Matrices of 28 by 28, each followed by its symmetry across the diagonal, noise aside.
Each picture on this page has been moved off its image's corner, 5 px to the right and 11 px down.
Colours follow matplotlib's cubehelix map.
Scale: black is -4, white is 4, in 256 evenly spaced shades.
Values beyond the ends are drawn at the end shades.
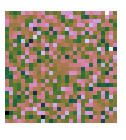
antisymmetric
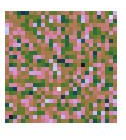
antisymmetric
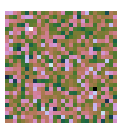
neither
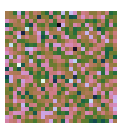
antisymmetric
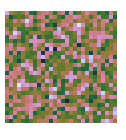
symmetric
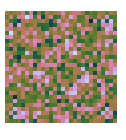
symmetric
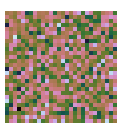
neither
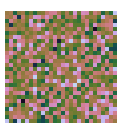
symmetric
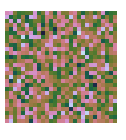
neither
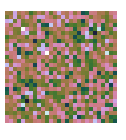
symmetric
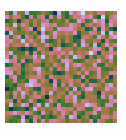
antisymmetric
